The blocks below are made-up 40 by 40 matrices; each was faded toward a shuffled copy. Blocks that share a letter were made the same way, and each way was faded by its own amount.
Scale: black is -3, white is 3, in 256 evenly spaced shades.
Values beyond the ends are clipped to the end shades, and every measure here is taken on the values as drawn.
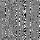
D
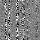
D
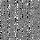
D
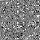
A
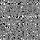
A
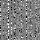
D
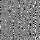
D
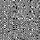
A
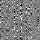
D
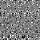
A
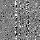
D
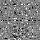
A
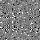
A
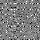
A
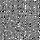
A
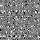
A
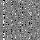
D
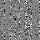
D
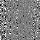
D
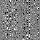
D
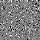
A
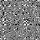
A
